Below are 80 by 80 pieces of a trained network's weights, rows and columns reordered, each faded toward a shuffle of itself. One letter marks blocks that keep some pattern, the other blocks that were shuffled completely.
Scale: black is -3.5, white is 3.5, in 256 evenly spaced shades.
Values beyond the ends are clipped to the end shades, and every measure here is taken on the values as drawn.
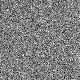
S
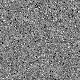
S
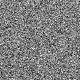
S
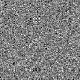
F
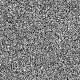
S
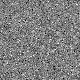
S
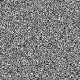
F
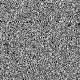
F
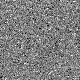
S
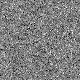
S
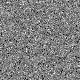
S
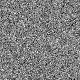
S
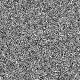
S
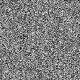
F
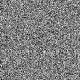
F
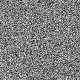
S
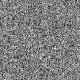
F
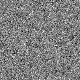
S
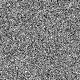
S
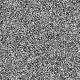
S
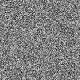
F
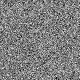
S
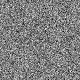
S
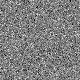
S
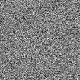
F
